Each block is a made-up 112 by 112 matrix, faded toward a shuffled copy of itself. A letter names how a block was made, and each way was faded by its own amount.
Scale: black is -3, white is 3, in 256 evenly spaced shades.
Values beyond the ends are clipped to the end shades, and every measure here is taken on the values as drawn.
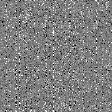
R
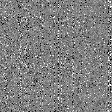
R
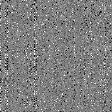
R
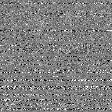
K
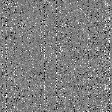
R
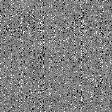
R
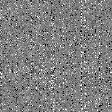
R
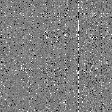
R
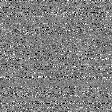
K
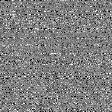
K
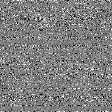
K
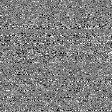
K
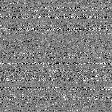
K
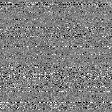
K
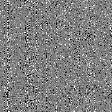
R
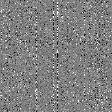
R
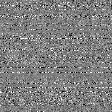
K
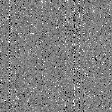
R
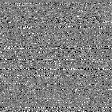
K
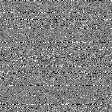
K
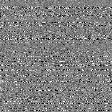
K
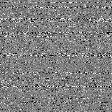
K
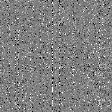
R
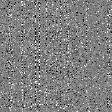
R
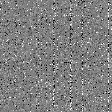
R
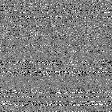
K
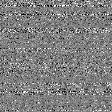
K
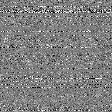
K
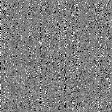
R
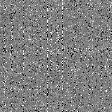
R
